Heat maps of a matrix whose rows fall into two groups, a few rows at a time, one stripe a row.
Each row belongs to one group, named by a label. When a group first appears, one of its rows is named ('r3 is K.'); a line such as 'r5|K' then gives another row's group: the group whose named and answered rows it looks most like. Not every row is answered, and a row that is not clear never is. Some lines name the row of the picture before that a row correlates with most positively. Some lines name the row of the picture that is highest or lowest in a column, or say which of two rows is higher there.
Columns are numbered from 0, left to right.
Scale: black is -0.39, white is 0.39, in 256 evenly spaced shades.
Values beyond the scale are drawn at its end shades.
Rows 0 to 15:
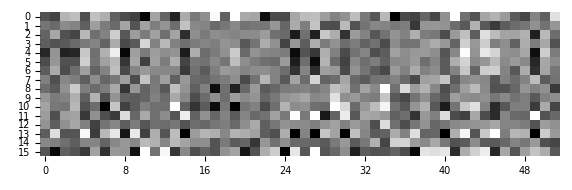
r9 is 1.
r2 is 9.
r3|9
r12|1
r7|9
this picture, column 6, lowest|10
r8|1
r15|9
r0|1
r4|9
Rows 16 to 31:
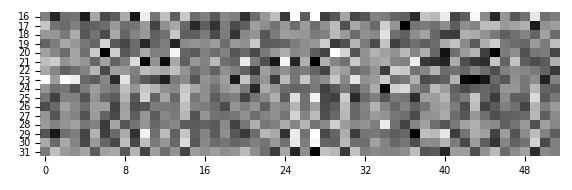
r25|9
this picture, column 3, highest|23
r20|1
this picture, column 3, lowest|24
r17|1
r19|1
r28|1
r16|9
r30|9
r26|9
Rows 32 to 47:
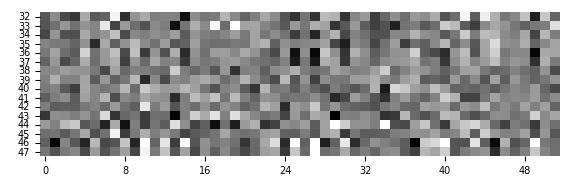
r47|9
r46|9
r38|1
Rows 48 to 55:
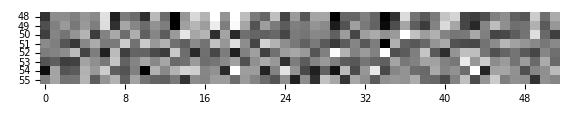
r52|1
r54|9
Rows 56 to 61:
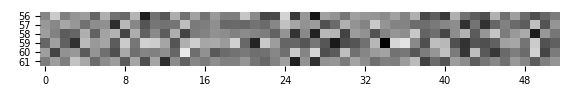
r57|9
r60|9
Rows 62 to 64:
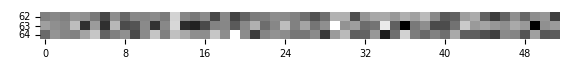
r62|1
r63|1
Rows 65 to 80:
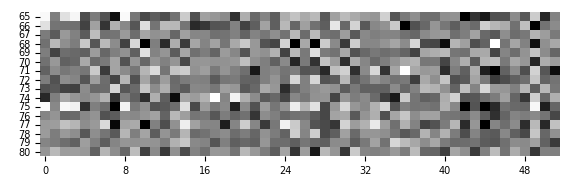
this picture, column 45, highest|68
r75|9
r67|9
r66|1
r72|9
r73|9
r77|9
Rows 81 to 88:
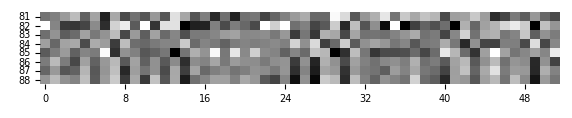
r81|1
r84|9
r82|1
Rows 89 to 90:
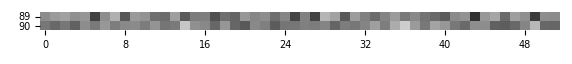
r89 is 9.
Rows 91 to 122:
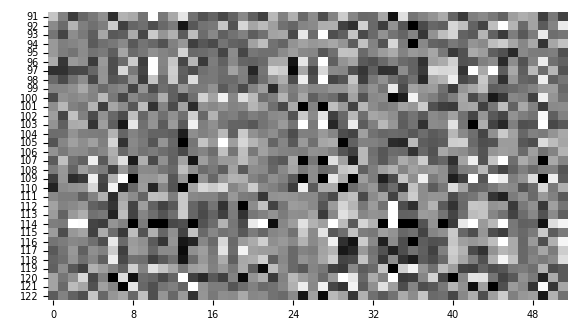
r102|9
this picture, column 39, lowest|114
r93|9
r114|1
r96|9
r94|1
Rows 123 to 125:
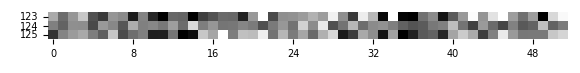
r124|9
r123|1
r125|1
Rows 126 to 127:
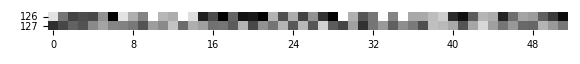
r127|9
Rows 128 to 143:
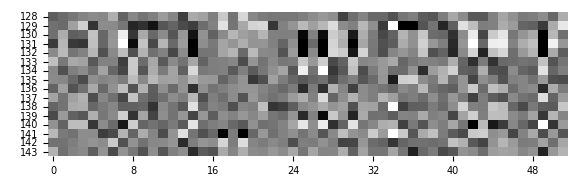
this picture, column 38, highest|141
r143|1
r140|9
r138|1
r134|9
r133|9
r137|9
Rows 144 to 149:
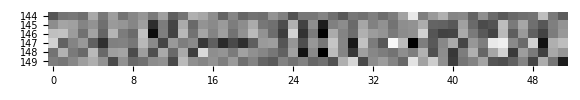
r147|1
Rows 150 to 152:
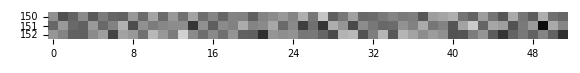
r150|9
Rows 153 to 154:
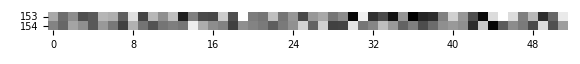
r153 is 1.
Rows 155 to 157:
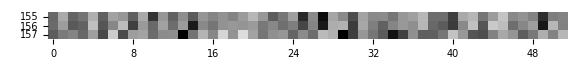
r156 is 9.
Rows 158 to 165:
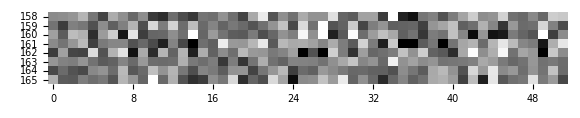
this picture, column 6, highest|160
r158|1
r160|9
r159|9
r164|9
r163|1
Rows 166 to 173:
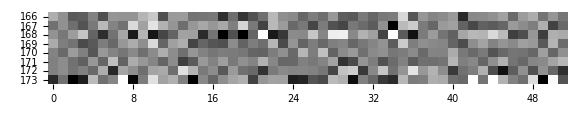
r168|1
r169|1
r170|9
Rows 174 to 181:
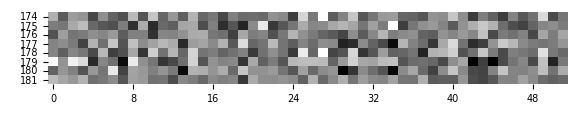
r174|9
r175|1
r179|9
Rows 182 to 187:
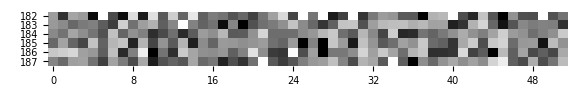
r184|1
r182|9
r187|1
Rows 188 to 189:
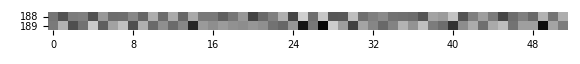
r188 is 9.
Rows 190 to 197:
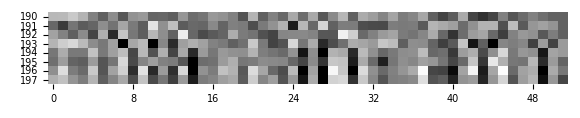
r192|1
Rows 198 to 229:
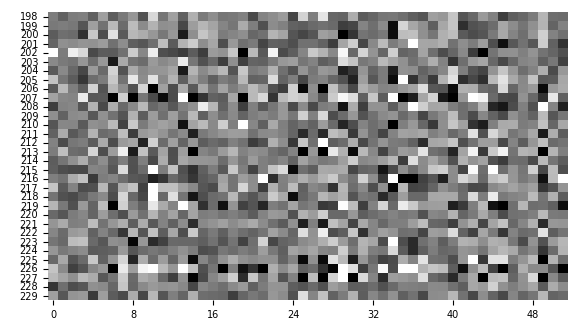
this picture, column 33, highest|226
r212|9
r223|1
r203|1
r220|9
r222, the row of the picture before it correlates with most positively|191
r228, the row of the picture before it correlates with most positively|195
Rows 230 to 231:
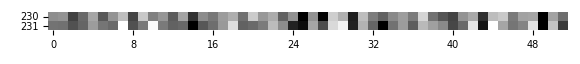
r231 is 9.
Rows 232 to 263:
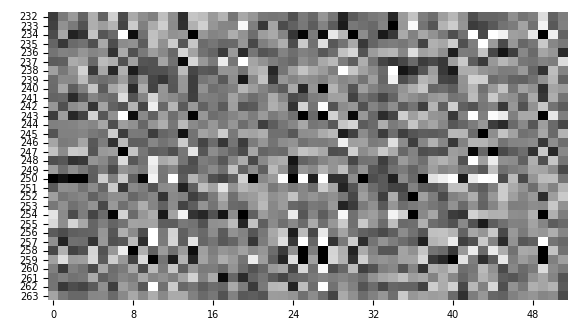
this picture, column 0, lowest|250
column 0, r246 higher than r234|Yes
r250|9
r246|1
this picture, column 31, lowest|250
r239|1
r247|9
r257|9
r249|9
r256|9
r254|1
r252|1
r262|9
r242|9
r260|9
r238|1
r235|9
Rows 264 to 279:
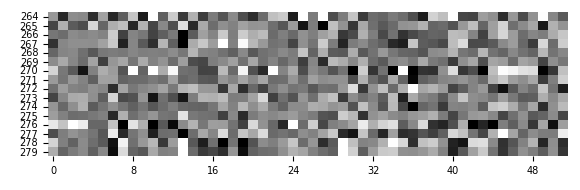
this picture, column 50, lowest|276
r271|1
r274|1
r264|9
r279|1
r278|1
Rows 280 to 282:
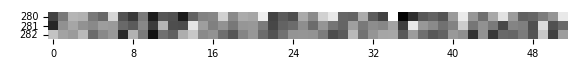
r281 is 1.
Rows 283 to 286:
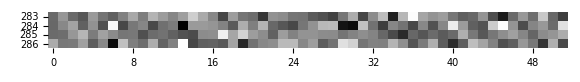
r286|1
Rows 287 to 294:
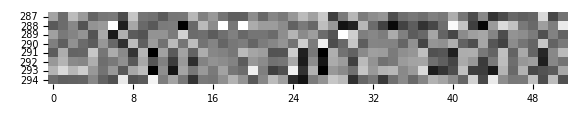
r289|1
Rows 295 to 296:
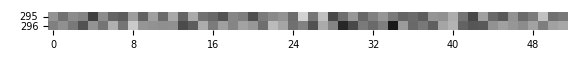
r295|9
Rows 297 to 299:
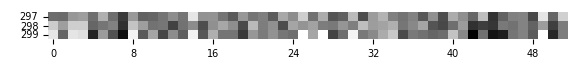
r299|9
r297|9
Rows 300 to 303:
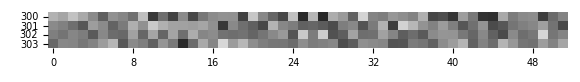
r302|9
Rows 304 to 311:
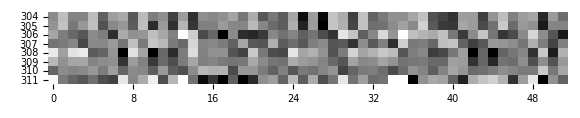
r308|9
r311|1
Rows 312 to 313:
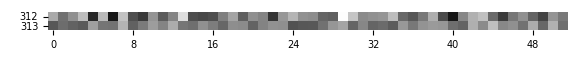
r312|1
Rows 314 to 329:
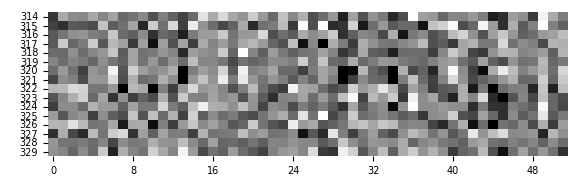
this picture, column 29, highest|329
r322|9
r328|1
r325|9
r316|1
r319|9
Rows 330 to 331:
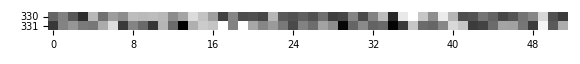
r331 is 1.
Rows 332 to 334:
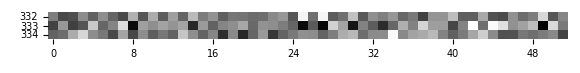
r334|1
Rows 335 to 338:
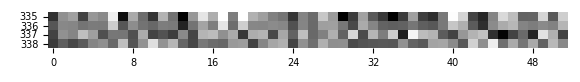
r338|9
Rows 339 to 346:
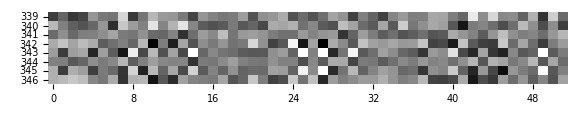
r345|9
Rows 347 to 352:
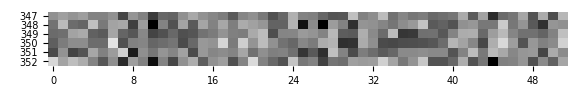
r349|1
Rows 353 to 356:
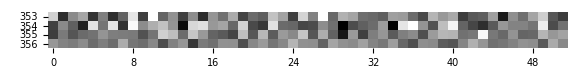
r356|1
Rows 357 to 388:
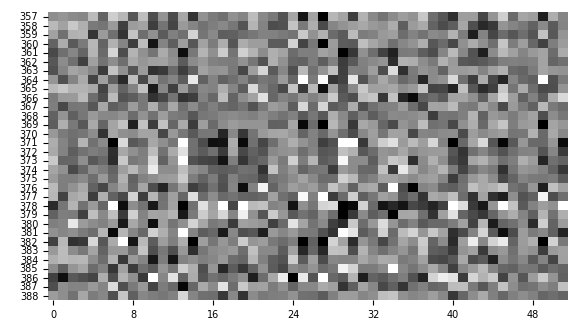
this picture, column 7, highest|382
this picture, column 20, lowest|386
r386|9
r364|9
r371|1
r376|1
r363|1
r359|9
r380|9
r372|1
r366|1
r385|1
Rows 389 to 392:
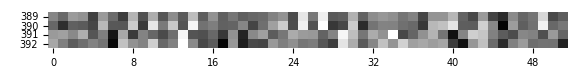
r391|1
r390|9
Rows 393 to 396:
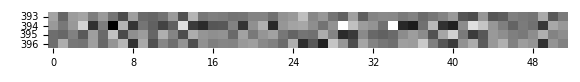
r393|9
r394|1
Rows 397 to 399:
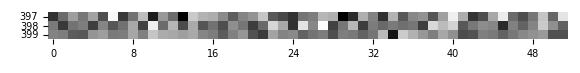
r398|9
